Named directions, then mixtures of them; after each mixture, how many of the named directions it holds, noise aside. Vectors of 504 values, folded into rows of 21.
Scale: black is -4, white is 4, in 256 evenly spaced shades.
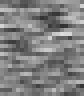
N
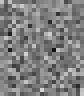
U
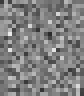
one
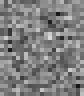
two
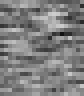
one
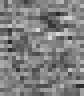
two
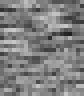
one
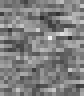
two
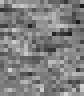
two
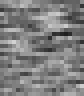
one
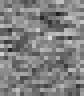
two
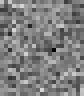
two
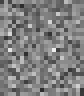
one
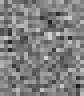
two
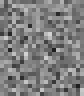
one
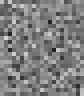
one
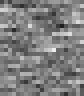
two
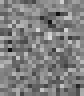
two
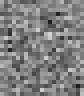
two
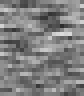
one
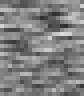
one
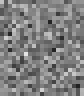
one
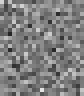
one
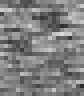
one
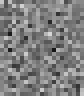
one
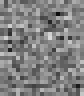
two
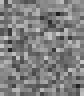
two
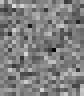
two
